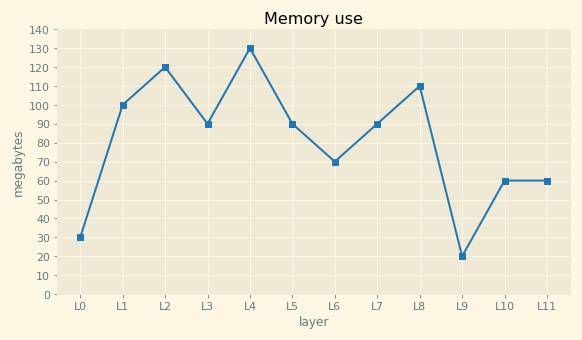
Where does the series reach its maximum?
L4
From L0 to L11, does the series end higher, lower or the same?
higher
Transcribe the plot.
Title: Memory use
x-axis: layer, ticks L0 L1 L2 L3 L4 L5 L6 L7 L8 L9 L10 L11
y-axis: megabytes, ticks 0 10 20 30 40 50 60 70 80 90 100 110 120 130 140
Values:
30 100 120 90 130 90 70 90 110 20 60 60
